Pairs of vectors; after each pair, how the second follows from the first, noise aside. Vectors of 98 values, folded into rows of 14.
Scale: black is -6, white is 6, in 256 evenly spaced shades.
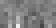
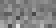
sign-scrambled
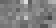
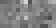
copied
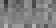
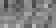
copied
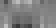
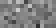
shuffled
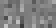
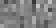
reversed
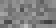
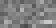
negated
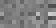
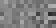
negated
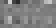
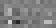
wrapped around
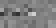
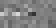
negated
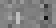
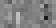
copied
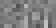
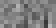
negated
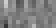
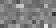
shuffled
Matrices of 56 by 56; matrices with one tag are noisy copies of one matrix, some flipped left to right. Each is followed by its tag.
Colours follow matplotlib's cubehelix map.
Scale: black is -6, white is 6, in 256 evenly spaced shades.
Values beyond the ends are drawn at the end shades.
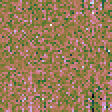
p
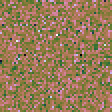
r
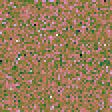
r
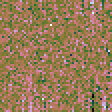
p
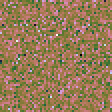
r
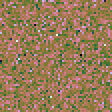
r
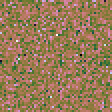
r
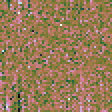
p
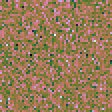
r
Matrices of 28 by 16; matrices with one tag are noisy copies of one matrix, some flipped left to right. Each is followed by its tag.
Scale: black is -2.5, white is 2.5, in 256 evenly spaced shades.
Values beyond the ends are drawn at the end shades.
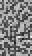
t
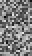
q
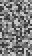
t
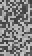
q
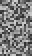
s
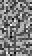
t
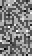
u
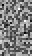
t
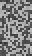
s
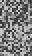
q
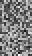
q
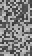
q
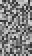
u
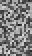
s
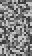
s
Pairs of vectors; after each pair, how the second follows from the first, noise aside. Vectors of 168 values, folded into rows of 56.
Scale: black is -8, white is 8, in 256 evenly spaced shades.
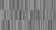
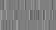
partly zeroed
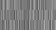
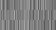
negated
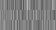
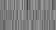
negated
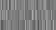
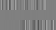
partly zeroed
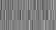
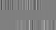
partly zeroed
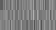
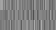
negated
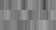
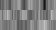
scaled up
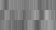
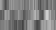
scaled up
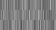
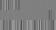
partly zeroed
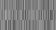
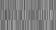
negated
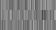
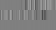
partly zeroed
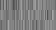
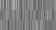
negated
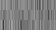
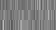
negated
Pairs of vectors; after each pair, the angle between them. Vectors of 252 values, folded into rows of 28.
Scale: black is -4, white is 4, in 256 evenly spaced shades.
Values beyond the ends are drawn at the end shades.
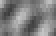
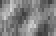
nearly opposite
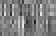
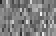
orthogonal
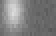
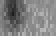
nearly opposite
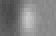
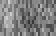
partly opposed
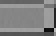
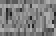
partly aligned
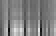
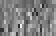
partly aligned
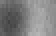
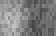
nearly opposite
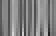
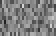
orthogonal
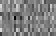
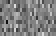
partly opposed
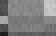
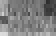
nearly opposite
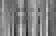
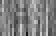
nearly parallel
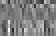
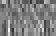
nearly parallel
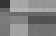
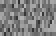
orthogonal
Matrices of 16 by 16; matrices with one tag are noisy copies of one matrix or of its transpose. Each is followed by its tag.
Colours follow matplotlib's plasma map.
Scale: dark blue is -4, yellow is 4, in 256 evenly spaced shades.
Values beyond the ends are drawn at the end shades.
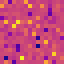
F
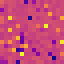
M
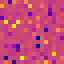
F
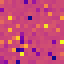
M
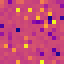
M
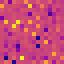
F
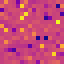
F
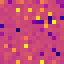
M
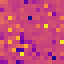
M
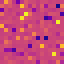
F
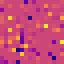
M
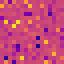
F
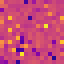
M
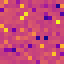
F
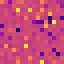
M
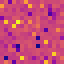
F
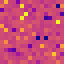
F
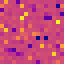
F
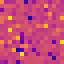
M
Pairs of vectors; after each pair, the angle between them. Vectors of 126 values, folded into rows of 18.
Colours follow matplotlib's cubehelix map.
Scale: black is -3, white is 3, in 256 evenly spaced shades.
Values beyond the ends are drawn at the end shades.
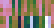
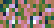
partly opposed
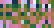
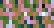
orthogonal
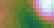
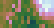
nearly parallel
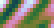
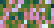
partly opposed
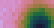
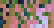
partly opposed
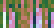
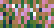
partly opposed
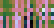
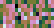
partly opposed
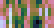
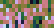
partly aligned
